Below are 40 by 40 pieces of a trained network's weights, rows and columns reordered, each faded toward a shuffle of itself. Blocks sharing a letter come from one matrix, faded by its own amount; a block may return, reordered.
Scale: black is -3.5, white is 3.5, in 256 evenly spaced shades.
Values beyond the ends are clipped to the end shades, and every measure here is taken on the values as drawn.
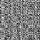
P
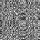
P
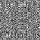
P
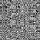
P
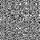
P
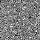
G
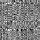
P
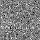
G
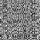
P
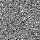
G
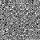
G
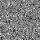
G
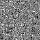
G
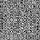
P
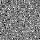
G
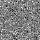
G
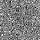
G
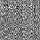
P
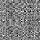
P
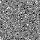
G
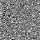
G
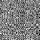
P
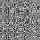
P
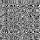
P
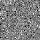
G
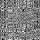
P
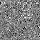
G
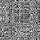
P
